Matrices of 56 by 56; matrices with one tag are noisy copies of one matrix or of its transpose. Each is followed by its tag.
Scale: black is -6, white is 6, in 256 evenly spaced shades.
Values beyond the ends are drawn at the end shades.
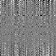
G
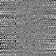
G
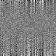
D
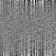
D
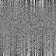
D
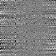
G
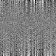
D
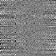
G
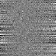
D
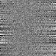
D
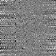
G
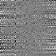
G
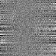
D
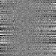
D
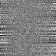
D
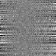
D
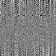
G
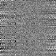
G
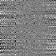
G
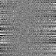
D
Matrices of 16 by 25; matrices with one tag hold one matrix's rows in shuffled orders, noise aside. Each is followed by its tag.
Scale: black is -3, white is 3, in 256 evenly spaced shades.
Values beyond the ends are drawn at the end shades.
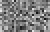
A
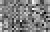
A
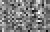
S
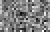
A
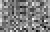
A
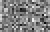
A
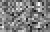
S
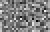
A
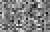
S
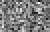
S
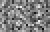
S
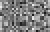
A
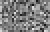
A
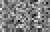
S
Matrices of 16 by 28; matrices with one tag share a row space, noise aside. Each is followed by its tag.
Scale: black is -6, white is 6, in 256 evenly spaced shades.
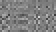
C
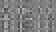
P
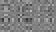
P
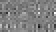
C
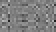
C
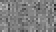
C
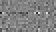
C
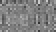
C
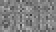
P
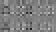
P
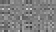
P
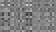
P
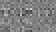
P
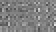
C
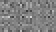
P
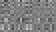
P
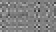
C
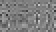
C
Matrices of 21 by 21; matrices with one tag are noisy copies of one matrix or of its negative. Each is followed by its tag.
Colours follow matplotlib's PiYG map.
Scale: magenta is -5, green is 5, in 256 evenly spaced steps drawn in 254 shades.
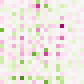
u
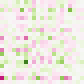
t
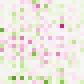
u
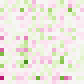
t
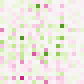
u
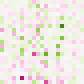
u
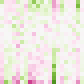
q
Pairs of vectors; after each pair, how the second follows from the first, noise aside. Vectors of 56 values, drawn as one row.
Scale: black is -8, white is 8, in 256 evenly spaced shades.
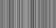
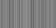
shrunk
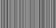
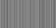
shrunk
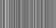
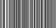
scaled up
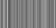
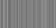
shrunk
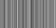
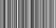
scaled up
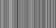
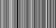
scaled up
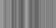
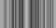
scaled up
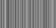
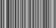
scaled up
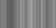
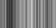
scaled up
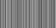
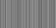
shrunk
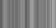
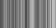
scaled up
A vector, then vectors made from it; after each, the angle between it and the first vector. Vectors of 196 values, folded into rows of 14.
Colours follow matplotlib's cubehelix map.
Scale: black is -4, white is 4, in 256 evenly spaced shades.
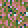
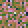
nearly opposite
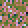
nearly opposite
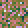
partly opposed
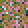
partly opposed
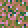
nearly parallel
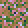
partly aligned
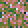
partly aligned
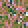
nearly parallel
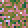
orthogonal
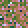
orthogonal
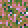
nearly parallel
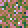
partly aligned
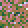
partly opposed
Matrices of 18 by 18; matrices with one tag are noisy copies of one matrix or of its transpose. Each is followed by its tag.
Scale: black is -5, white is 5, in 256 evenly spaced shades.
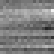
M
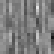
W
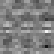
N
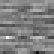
W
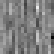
W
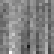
M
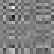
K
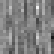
W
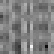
N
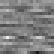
W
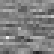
W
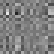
K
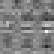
N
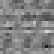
N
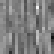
W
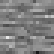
W
